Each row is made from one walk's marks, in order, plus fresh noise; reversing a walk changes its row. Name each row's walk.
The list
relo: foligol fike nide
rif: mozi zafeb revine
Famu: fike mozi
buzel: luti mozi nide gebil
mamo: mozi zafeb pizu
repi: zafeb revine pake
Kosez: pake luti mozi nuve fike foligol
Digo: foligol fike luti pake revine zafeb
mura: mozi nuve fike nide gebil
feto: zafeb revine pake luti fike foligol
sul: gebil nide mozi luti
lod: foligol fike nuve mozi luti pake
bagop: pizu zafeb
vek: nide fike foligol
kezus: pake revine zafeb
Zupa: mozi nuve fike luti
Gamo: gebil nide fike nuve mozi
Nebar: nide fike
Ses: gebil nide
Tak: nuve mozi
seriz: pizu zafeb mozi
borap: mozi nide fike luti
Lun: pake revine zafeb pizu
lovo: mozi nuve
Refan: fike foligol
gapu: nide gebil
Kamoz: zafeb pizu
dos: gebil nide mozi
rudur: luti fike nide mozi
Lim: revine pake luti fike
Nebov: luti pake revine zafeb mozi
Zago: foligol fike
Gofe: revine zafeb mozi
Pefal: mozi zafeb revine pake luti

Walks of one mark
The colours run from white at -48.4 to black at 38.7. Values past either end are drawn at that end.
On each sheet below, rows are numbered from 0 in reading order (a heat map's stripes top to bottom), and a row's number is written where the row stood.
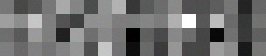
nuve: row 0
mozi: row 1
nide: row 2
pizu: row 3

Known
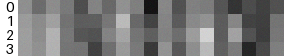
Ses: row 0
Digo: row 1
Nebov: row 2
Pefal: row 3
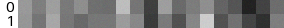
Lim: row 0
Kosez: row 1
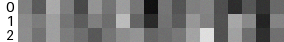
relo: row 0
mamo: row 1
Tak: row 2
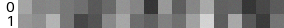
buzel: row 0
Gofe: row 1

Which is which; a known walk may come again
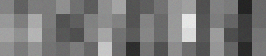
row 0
lovo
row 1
dos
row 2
Nebov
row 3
Lun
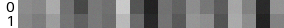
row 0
bagop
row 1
mamo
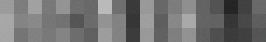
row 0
Lim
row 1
buzel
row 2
mura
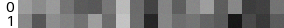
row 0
Digo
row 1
Nebar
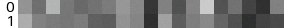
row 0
Kosez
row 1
gapu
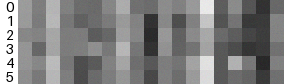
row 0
Famu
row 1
feto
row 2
Zupa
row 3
Zago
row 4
seriz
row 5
rudur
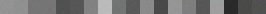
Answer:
rif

